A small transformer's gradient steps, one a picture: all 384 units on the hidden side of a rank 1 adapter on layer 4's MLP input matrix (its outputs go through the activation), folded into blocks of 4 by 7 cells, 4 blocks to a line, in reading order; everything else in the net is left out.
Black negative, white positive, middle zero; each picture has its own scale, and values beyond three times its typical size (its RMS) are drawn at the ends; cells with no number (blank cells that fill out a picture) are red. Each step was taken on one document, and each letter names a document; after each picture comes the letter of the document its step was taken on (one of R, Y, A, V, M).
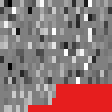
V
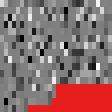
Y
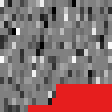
V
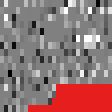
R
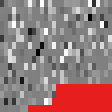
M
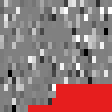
R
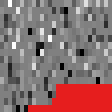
Y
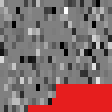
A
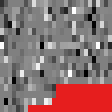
M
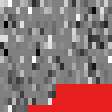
Y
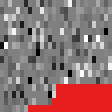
Y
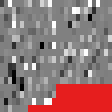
M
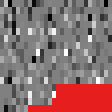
V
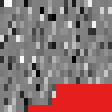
V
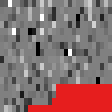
V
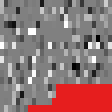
R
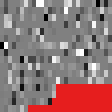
A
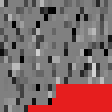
A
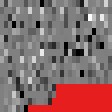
Y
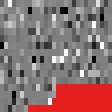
Y
